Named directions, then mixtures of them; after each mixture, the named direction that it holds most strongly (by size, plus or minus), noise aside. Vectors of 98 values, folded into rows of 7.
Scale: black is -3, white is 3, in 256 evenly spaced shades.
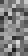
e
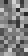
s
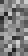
e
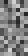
s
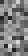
e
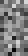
e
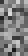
e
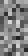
e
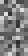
e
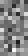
e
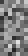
e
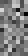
s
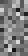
e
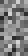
e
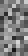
e
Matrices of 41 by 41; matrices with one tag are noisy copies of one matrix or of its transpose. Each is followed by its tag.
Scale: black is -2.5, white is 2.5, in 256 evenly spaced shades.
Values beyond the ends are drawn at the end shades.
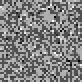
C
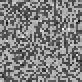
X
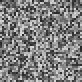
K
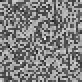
X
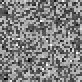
K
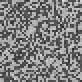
X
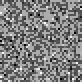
C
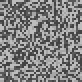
X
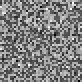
C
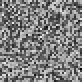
X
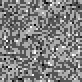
X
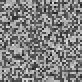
C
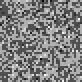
K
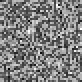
X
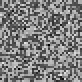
X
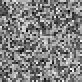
K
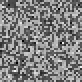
K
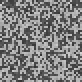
K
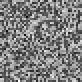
X
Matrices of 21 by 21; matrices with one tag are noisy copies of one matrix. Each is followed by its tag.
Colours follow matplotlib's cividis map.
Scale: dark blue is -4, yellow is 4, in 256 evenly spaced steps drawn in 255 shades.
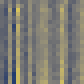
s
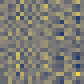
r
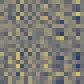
r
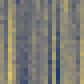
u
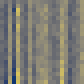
s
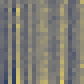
s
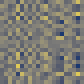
r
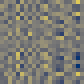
r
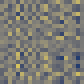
r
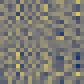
r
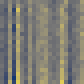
s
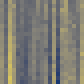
u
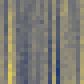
u
